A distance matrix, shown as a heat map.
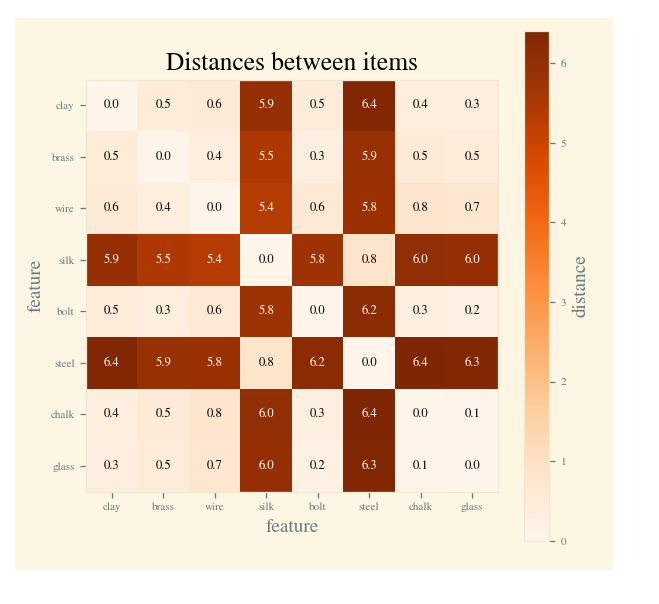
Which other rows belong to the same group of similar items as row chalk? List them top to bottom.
clay, brass, wire, bolt, glass
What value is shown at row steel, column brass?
5.9
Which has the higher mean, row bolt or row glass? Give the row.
glass
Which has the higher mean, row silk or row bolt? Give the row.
silk
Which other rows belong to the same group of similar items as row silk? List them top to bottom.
steel
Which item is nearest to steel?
silk
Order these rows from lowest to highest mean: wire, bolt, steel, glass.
bolt, glass, wire, steel
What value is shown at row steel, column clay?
6.4
